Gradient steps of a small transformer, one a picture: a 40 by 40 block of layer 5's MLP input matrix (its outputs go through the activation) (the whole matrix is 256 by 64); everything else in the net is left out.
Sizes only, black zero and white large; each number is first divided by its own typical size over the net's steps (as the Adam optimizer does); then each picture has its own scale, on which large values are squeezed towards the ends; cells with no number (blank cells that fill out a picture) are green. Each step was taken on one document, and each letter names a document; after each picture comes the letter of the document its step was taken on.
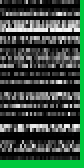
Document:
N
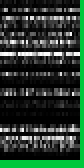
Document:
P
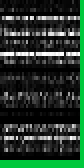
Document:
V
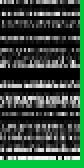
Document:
N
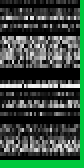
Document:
V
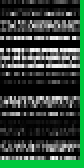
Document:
N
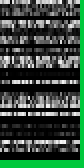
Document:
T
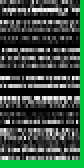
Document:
N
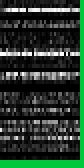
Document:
P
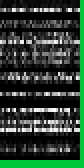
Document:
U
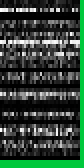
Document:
P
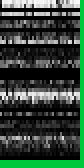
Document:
T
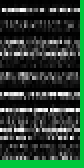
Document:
U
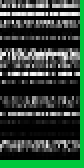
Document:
T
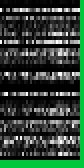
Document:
V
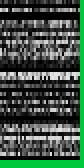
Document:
V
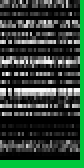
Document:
T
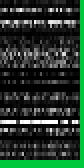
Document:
U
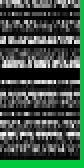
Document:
T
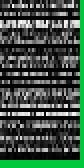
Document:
T
